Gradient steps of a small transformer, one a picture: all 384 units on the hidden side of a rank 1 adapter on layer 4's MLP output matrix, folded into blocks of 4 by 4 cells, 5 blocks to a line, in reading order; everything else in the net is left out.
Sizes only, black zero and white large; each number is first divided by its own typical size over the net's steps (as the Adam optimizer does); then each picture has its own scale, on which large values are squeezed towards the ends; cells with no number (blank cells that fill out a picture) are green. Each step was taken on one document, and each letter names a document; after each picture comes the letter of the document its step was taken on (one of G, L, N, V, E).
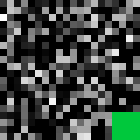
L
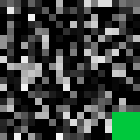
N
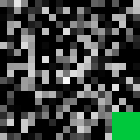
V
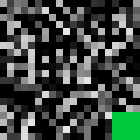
V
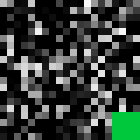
N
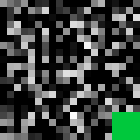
V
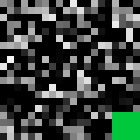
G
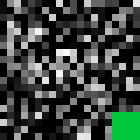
L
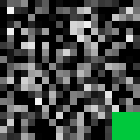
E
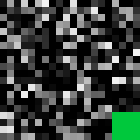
G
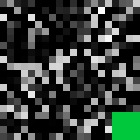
N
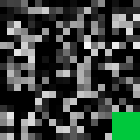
V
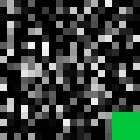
N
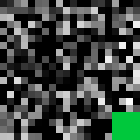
G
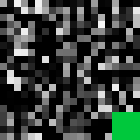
G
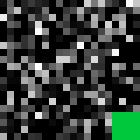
L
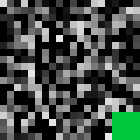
V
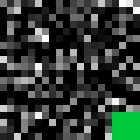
L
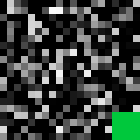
N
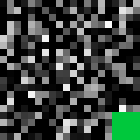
N
